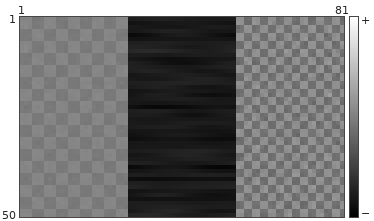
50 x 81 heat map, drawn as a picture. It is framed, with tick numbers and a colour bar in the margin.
The table splits into one row of 3 panels. Panel 1,1: middling, checkered, faint in contrast. Panel 1,2: very low, streaked across, faint in contrast. Panel 1,3: middling, checkered.
